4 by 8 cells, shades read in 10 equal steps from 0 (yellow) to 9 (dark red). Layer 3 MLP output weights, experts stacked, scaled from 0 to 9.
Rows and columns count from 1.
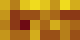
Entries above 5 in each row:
0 5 2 3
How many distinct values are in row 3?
6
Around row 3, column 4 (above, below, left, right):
6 2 9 5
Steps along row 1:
up down down up up down up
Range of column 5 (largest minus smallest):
5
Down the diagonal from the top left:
2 7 9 2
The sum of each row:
13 45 39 37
